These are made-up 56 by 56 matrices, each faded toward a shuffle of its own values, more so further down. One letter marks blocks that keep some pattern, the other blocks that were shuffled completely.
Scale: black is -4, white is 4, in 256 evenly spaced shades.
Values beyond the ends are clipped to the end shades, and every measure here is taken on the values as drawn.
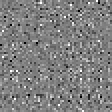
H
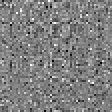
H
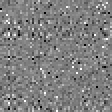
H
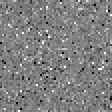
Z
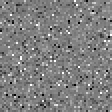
Z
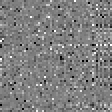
H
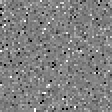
Z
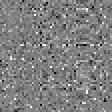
H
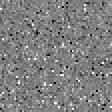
Z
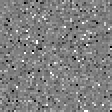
Z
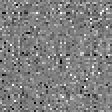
H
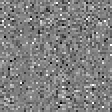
H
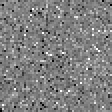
Z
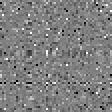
H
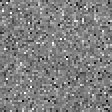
Z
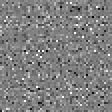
H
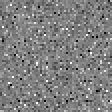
Z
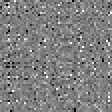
H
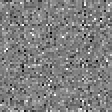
H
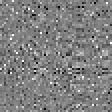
H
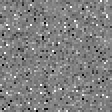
Z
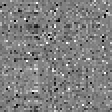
H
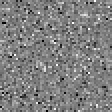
Z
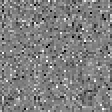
H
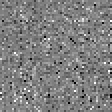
H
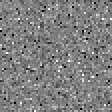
Z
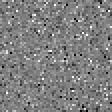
Z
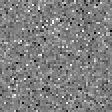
Z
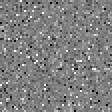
Z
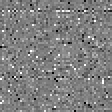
H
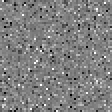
Z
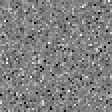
Z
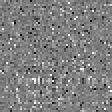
H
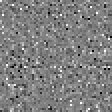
H
